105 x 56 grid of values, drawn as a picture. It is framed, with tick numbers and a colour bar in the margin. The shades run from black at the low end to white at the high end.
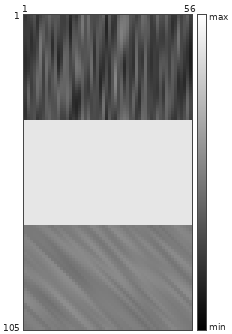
The table splits into 3 rows of 1 panel. Panel 1,1: low, streaked downward. Panel 2,1: very high, flat. Panel 3,1: middling, slanting down to the right, faint in contrast.
